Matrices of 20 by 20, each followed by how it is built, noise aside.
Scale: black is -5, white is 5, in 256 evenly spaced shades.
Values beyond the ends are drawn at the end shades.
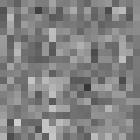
low rank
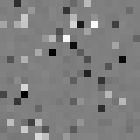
sparse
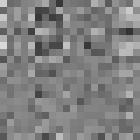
low rank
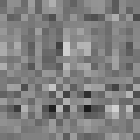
low rank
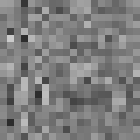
low rank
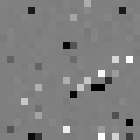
sparse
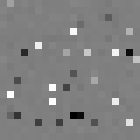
sparse
